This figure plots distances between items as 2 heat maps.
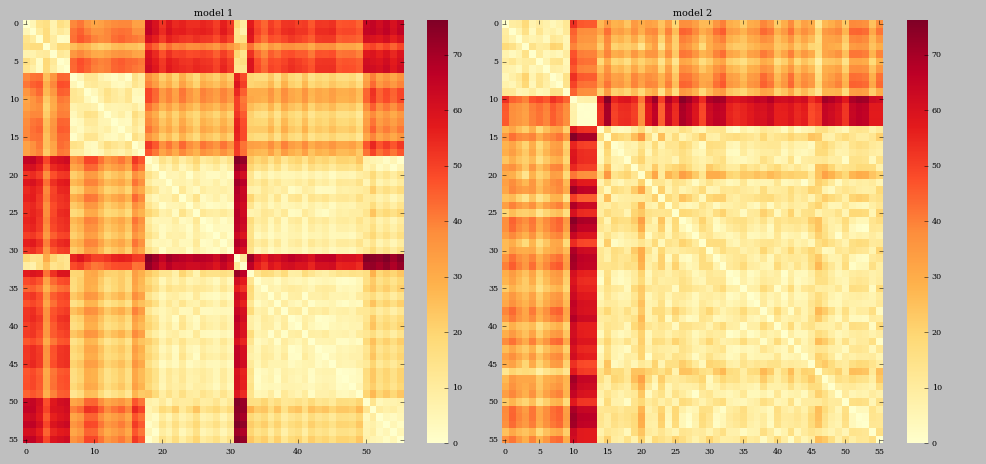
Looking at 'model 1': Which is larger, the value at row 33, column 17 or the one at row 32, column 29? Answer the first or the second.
the second
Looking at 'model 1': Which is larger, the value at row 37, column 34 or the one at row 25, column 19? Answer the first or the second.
the second
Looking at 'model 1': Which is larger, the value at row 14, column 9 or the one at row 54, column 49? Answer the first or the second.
the second
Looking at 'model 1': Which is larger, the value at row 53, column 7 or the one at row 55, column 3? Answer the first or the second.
the second
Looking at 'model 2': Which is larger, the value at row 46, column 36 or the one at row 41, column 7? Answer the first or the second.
the second
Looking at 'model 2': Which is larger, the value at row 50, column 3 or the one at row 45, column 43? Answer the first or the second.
the first
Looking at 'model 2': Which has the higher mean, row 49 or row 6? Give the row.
6
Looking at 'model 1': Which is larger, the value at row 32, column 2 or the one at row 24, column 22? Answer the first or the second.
the first
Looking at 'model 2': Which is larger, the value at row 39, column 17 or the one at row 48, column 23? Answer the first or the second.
the second
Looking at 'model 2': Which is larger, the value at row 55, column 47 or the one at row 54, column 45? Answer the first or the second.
the first
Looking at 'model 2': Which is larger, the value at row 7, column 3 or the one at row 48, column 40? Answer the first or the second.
the first
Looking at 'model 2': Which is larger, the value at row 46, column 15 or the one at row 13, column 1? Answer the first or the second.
the second
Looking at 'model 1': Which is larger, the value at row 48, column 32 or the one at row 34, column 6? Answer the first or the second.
the first
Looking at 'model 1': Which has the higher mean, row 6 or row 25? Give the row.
6
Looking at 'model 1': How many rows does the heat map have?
56
